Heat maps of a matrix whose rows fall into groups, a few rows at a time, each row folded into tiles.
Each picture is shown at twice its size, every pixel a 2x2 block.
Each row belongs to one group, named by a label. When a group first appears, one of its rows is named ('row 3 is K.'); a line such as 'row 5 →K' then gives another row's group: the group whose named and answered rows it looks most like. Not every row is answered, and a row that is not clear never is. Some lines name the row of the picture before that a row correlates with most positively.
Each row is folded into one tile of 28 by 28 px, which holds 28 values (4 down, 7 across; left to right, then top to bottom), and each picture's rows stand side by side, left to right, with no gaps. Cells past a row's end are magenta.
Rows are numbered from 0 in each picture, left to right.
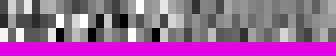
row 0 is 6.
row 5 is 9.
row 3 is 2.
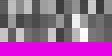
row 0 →6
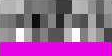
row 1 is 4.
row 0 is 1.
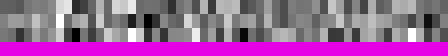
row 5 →9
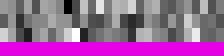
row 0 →9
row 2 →2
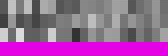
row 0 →6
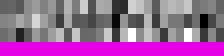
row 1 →6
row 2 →4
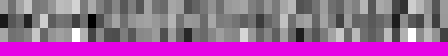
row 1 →1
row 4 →1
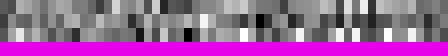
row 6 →6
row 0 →4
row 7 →1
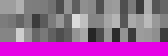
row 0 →1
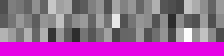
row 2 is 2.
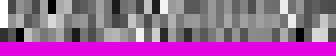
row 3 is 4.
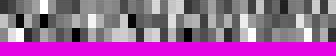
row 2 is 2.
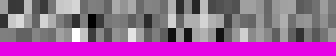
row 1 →1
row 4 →4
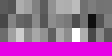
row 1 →1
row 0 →4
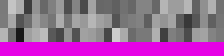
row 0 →2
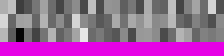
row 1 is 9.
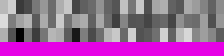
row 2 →6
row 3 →4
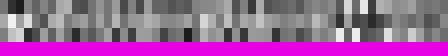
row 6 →6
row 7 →1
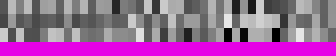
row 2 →9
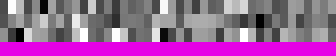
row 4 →1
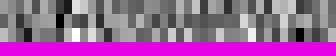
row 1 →4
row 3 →6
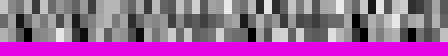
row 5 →6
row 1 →9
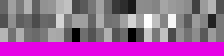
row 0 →6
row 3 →2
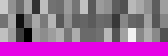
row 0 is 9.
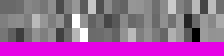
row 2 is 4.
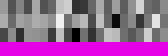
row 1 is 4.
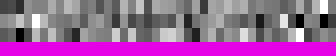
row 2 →6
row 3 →9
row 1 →2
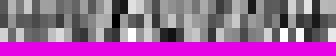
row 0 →6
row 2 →4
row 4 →2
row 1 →9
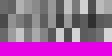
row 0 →4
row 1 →6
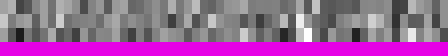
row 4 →1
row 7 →4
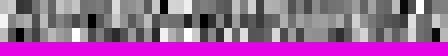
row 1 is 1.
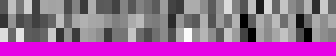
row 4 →9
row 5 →9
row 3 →4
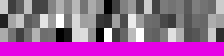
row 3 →9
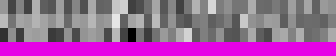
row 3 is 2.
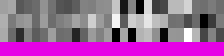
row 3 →1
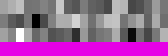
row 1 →2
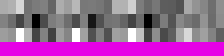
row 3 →4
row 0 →1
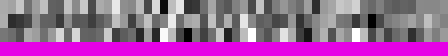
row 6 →1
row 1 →6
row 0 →2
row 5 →9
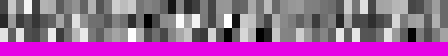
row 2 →1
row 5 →1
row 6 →6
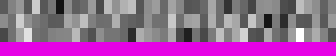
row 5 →4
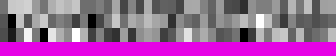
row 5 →6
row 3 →4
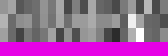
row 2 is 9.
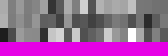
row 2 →1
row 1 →6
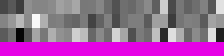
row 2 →9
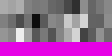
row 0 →1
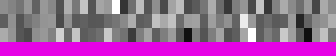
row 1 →6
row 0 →9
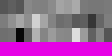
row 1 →1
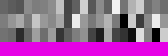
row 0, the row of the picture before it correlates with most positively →0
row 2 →2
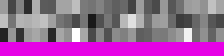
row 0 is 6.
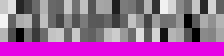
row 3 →9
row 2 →9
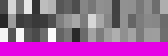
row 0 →6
